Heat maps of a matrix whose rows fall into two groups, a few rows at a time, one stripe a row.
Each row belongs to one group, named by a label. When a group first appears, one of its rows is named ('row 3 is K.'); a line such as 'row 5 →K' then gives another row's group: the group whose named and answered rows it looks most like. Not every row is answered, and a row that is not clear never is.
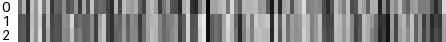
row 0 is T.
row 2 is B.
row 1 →B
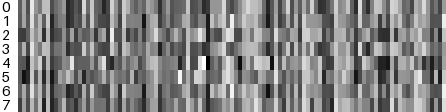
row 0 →T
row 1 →T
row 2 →B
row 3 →T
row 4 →B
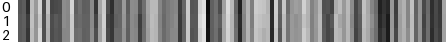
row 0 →B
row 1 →B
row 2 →B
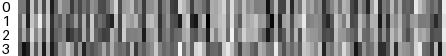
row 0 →T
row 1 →T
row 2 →T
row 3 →B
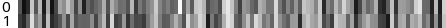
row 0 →B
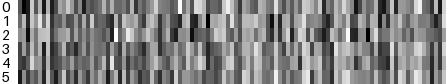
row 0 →B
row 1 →T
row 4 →B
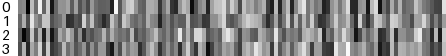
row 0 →T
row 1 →T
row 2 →B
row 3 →B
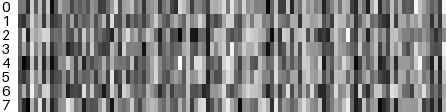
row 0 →T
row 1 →B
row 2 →T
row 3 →T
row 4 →B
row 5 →B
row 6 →T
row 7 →B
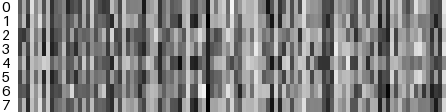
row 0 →T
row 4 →T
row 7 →T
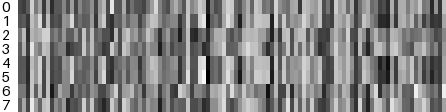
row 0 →B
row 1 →B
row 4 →B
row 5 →B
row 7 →T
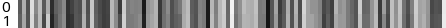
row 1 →T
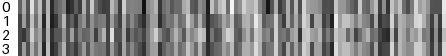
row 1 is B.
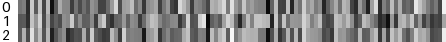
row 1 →B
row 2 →T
